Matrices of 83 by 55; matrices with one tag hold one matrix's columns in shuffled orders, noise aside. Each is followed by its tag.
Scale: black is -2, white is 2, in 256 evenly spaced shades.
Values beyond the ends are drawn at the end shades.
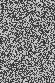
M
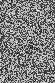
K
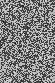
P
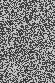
P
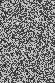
M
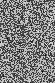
P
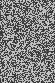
P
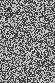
M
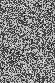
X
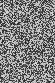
K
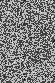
P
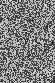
X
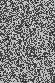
X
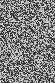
M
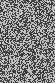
K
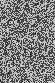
X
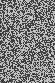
P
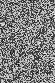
K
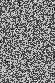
P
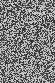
P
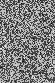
K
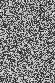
P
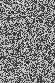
X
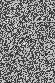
M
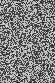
M
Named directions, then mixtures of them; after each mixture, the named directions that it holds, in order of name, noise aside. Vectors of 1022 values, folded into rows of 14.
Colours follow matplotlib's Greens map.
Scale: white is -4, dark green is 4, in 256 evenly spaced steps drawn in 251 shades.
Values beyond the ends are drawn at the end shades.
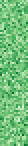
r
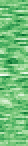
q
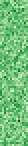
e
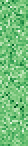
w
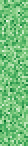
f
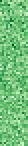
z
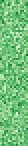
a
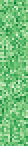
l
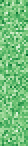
a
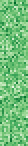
l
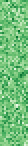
e, r, w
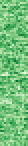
q, r, w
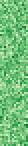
l, r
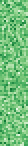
f, z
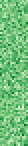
r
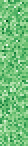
f, l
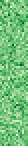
a, w, z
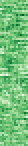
l, q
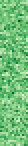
q, r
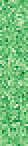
r, w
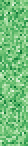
a, e
